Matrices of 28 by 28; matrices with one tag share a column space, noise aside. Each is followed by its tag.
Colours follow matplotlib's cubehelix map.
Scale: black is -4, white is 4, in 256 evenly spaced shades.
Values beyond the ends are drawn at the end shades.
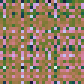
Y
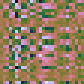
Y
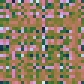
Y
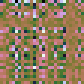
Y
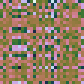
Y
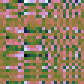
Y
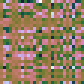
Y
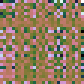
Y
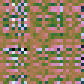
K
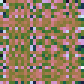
Y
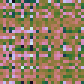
Y
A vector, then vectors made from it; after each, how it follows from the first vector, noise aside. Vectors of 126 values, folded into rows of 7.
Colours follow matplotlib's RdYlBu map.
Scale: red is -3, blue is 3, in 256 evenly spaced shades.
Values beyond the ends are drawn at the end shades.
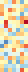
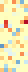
partly zeroed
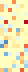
partly zeroed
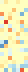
partly zeroed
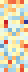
sign-scrambled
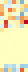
partly zeroed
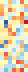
sign-scrambled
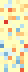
partly zeroed
